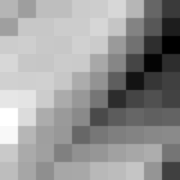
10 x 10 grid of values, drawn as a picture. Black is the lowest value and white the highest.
There is an overall slope up to the left. The grain runs diagonally up to the right. The ninth with the highest average is the middle left.
